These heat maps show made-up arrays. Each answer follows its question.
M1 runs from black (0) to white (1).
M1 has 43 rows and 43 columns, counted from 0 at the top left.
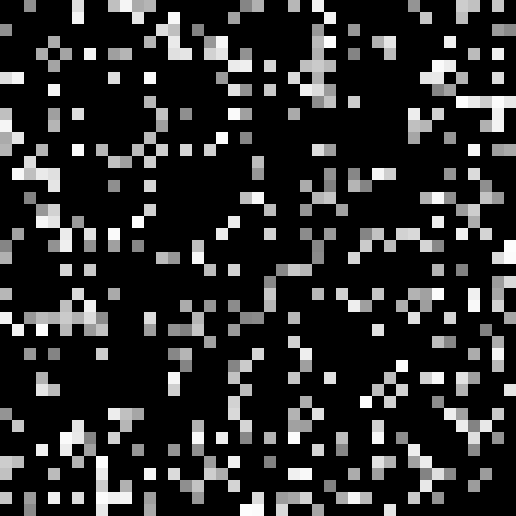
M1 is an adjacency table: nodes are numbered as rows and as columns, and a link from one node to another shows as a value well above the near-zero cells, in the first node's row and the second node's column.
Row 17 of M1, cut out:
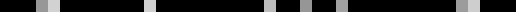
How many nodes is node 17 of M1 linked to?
8
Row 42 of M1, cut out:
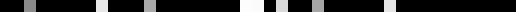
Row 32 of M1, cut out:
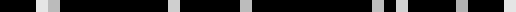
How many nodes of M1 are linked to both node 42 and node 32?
1
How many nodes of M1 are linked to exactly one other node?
0
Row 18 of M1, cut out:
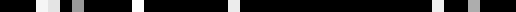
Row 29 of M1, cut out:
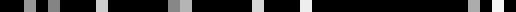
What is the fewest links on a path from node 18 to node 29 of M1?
2
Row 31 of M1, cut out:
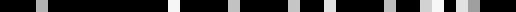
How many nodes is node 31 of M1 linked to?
10
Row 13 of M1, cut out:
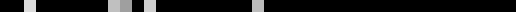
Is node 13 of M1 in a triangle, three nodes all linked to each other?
no
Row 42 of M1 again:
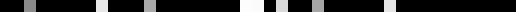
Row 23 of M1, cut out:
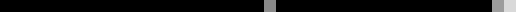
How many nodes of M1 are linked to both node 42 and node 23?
0
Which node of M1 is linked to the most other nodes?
node 41
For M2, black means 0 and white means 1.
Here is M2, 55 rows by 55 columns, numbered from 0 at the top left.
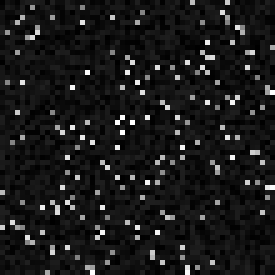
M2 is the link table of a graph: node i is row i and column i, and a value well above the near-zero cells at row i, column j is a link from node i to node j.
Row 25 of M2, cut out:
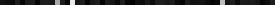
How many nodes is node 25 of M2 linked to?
3
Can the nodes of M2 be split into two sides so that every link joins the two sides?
no
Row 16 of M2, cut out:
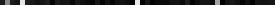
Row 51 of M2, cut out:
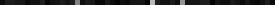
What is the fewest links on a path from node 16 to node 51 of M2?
6
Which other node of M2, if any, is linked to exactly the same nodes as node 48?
node 7
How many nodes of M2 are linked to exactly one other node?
1
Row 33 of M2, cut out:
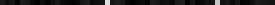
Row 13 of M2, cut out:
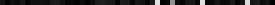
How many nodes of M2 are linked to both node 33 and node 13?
0
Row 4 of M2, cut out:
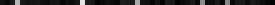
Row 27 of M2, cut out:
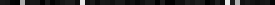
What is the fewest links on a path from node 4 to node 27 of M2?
1
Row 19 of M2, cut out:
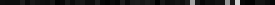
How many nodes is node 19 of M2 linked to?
3
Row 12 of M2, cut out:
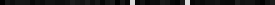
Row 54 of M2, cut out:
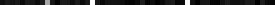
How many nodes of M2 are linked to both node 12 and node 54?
1
